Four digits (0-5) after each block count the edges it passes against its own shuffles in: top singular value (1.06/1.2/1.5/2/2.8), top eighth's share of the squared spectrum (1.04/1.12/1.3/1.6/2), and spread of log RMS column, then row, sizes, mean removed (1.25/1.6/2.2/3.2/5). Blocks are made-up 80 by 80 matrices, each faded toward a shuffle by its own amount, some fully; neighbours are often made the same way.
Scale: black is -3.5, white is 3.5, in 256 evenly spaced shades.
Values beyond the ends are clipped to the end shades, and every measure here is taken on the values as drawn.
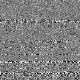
2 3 0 4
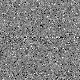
1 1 0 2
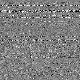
2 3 0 4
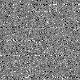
2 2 0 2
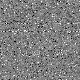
1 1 0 1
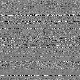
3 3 0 4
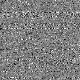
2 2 0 3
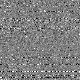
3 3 0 3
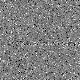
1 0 0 1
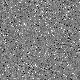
0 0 0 0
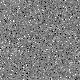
0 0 0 0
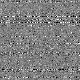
2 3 0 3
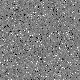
1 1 0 0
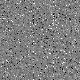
3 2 1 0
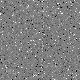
2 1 0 0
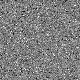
0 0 0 0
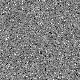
0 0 0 0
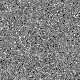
0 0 0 0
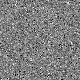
0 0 0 0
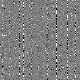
4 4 3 0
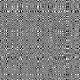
5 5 4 4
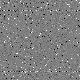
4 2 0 1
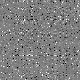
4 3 1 1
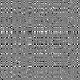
5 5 3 4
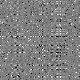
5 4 2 2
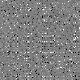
4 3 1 1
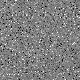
2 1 0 0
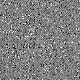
3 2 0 0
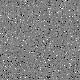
3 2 0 0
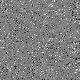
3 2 1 0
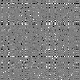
5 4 3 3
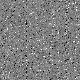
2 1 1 0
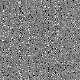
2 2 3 0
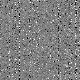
2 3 3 0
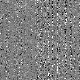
2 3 4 0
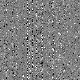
2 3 3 0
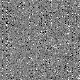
1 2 2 0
